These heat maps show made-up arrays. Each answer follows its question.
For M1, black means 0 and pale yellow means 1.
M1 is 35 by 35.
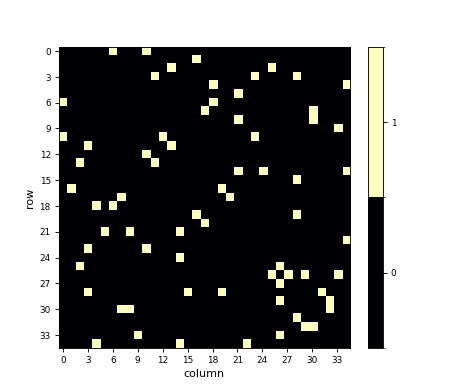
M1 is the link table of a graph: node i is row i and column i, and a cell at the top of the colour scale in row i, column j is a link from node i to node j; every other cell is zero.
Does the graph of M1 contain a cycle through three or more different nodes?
yes
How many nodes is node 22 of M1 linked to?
1
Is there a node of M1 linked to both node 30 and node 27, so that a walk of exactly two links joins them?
no
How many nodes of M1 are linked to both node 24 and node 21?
1
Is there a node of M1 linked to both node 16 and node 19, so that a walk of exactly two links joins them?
no
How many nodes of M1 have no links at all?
0
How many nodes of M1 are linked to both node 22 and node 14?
1
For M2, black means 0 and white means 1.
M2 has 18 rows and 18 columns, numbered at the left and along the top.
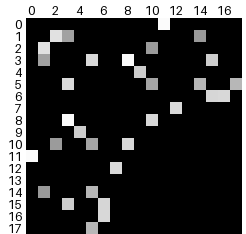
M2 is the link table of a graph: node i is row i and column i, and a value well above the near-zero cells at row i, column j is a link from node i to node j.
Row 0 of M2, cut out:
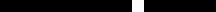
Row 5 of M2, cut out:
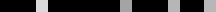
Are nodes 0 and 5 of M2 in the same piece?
no
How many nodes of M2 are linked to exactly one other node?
8
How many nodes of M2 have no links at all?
1
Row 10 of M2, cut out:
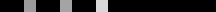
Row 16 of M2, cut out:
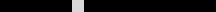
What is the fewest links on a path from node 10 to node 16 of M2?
5
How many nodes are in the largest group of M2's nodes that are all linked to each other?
2
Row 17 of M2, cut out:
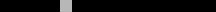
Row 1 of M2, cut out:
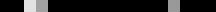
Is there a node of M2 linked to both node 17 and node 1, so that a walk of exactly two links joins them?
no
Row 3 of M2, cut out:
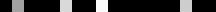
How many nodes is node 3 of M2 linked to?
4
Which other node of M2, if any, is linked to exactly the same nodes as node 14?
none
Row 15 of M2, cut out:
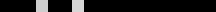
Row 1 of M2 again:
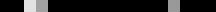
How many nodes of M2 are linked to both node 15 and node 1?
1
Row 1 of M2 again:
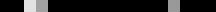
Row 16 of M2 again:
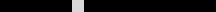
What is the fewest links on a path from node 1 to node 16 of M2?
4
